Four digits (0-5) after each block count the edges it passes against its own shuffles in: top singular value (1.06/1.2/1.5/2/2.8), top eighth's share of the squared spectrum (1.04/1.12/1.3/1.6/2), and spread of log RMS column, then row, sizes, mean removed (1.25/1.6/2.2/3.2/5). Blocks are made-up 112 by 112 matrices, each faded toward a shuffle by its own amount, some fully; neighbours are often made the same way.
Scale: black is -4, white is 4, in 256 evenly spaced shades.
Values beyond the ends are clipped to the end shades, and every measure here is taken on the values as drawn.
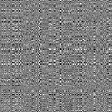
5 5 4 4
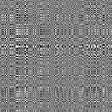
5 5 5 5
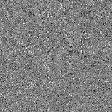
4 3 1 1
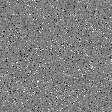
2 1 0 0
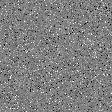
2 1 0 0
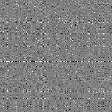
5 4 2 3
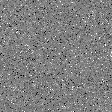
1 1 0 0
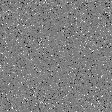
1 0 0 0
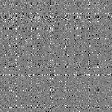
4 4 3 3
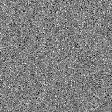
3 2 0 1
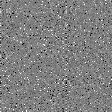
3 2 1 1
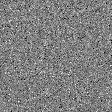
0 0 0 0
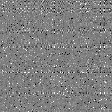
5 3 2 2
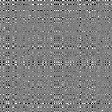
5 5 4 4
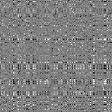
5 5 3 4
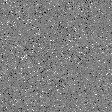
0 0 0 0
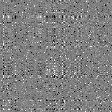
5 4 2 2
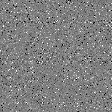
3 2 1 1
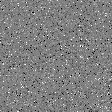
2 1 0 0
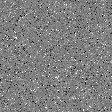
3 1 0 0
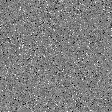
0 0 0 0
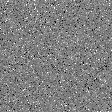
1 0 0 0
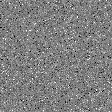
2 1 0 0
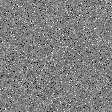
2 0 0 0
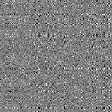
5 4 3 3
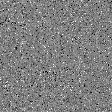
3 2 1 1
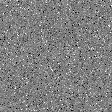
1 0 0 0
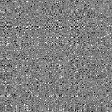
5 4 3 3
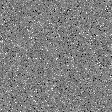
2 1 0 0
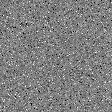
2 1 0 0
